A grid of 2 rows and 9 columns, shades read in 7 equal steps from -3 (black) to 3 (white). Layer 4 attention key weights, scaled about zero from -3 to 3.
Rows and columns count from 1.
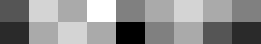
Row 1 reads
-1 2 1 3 0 1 2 1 0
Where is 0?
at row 1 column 5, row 1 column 9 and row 2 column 6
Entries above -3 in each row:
9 8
